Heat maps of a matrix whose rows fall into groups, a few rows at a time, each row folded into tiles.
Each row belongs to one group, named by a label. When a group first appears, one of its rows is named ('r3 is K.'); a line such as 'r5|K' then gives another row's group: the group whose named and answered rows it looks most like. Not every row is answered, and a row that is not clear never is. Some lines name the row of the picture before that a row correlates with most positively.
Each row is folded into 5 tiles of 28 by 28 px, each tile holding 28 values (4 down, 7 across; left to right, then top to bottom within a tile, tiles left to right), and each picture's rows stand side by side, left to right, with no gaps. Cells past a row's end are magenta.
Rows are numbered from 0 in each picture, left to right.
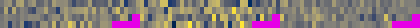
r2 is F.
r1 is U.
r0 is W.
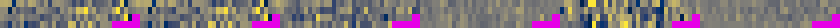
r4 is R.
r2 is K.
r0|W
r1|W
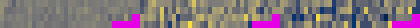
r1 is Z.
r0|W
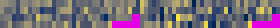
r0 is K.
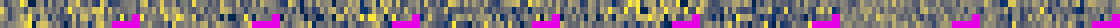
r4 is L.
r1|F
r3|R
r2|L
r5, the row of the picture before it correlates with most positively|1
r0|U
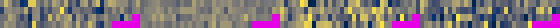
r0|R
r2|U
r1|Z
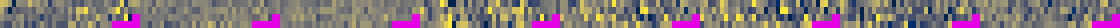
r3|U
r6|K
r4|F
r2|Z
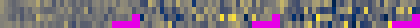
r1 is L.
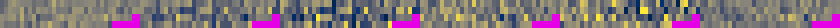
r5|L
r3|F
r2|K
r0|Z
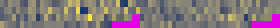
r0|L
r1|L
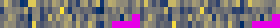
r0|R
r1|R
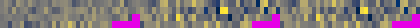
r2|F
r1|F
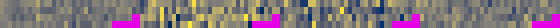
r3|F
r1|Z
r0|K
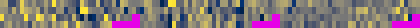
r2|W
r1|R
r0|F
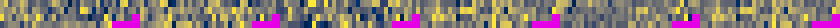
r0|F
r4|W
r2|R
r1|U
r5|Z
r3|Z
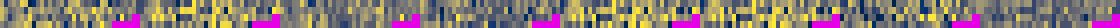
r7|K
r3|K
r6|L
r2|U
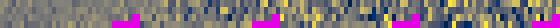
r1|F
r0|W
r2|F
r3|R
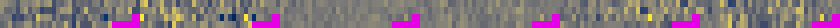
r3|U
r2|W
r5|U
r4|L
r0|K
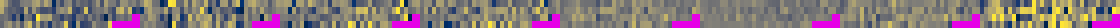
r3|W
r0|K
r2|W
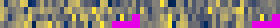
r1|U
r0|U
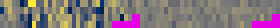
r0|R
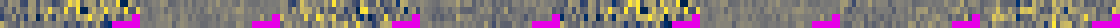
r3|K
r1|U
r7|Z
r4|L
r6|W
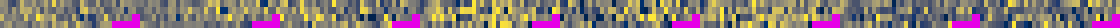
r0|F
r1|L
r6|K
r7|R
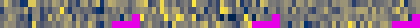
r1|F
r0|R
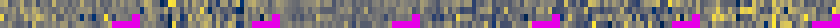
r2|K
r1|R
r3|K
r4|R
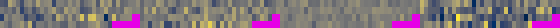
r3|K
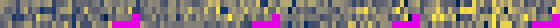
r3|Z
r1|L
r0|K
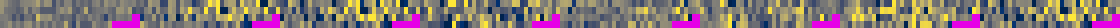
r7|L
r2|L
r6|Z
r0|K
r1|L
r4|W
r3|R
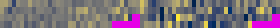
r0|W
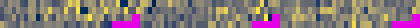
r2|Z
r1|W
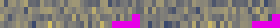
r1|W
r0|U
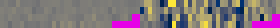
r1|R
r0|W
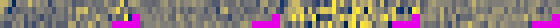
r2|Z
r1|F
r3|Z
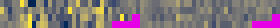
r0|U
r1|K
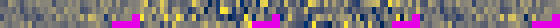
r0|L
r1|F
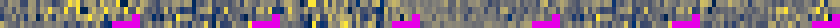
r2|R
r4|K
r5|W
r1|K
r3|F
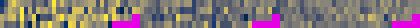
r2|L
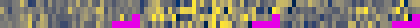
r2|W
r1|Z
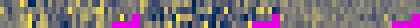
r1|K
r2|F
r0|U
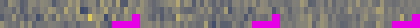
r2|U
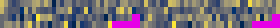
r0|K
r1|R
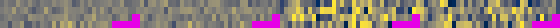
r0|W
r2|Z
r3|U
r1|U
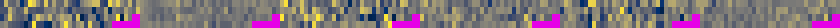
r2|F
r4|R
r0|R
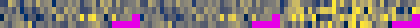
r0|L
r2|Z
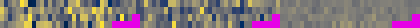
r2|W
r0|U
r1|R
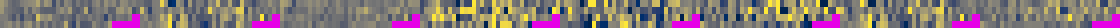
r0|K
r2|W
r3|Z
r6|U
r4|R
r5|L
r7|L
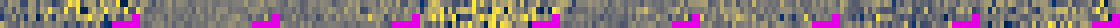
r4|W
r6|K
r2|L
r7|W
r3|Z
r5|F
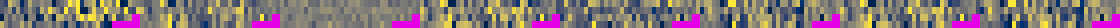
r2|U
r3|U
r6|U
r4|R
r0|L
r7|R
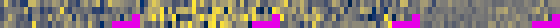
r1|Z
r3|W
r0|R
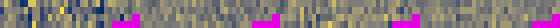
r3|Z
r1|F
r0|R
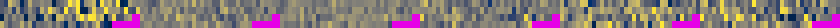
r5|F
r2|Z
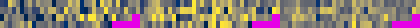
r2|Z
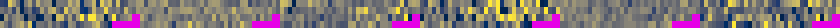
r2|W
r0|L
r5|R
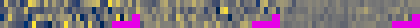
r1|F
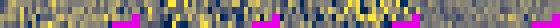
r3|L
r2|L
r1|R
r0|Z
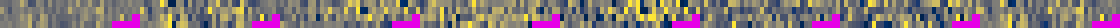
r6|R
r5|R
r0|U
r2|L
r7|U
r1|U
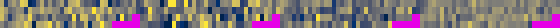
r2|K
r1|R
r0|U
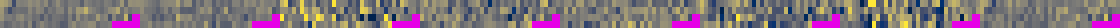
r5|K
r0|W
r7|W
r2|F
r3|F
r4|W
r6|R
